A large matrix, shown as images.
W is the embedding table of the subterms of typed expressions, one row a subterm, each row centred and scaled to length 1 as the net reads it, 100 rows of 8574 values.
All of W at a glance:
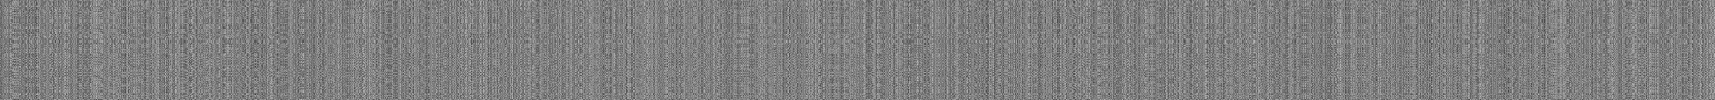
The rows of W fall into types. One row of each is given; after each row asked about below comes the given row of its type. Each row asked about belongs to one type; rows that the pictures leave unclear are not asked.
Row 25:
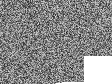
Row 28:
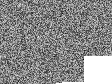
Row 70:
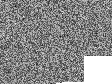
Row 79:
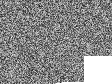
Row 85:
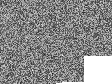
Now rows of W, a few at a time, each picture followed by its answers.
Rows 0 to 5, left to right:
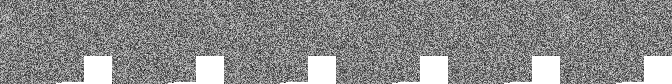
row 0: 85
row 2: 70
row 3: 70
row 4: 70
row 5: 70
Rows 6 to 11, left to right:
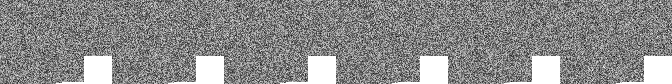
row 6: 28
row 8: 70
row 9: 25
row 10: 79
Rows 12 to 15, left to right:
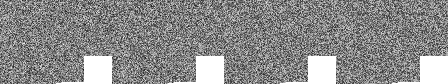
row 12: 79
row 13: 79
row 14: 25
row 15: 28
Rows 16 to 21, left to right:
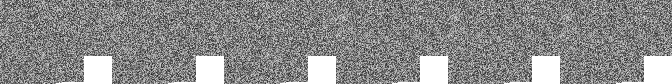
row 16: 25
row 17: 85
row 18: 70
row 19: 85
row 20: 85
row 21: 85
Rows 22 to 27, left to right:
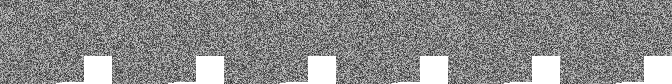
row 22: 85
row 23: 70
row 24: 25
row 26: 28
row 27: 28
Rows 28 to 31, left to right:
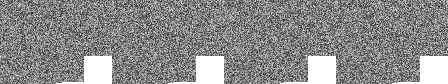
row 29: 25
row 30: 85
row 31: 25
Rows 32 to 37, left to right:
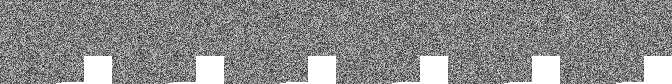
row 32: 79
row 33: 79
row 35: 85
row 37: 70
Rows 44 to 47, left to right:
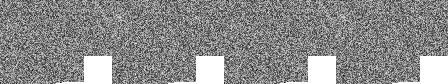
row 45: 70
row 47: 70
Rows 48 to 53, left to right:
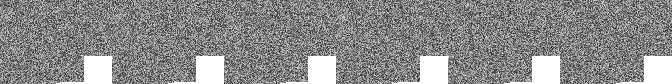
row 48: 85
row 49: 85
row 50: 28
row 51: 85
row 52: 28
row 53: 25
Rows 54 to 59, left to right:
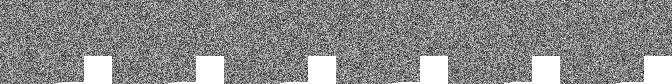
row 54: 79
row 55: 70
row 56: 85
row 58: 70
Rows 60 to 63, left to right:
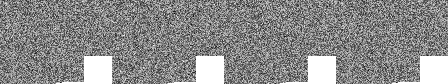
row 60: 70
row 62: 25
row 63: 70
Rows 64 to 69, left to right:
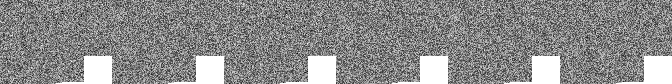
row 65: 85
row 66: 28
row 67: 28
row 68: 85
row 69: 79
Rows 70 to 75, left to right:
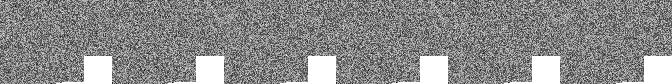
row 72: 85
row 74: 70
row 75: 85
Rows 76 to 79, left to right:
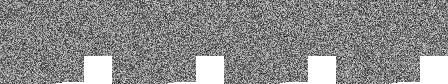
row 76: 28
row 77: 25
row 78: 25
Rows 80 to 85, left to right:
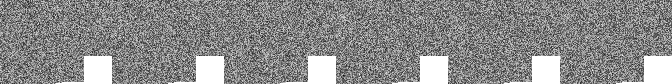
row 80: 25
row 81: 70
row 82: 79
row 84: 28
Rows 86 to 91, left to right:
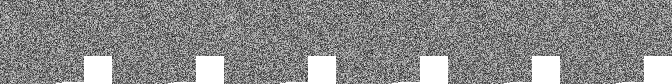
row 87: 25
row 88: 85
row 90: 25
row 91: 25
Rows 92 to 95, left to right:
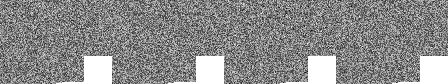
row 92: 70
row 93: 28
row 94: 28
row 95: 70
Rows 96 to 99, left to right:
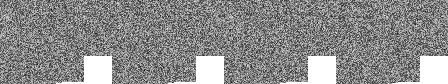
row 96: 85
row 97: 70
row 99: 25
